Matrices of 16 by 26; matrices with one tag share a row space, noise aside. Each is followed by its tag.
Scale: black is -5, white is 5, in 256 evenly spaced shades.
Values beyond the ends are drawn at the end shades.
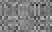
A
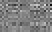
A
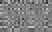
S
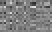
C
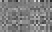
A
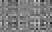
A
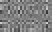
S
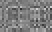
A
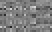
C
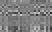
A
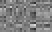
C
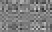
A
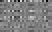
S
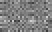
S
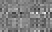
A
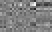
C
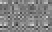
S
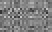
S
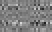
A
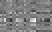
C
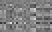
C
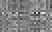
A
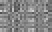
S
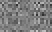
A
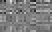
C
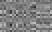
C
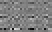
S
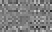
A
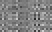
A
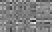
C
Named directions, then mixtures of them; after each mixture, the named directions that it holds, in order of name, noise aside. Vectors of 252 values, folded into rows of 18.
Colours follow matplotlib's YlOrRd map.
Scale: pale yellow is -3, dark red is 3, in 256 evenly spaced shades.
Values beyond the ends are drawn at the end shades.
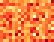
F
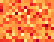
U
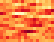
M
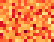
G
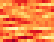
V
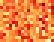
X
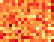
F, V, X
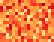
U, X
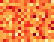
F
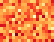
F, G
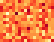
U, X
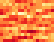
M, U, V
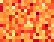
F, G, U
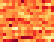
V, X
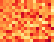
M, U, X
